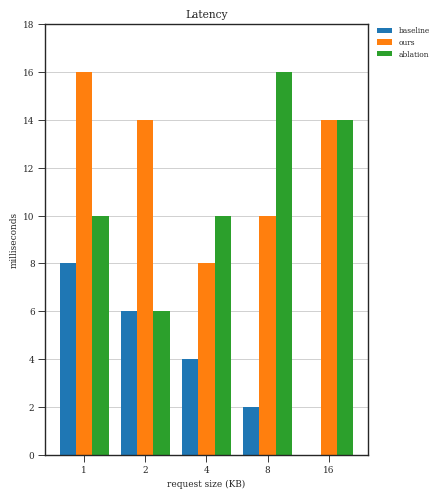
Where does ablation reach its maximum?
8
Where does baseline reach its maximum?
1
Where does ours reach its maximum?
1
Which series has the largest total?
ours
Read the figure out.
Title: Latency
x-axis: request size (KB), ticks 1 2 4 8 16
y-axis: milliseconds, ticks 0 2 4 6 8 10 12 14 16 18
Legend: baseline, ours, ablation
Values:
baseline: 8 6 4 2 0
ours: 16 14 8 10 14
ablation: 10 6 10 16 14
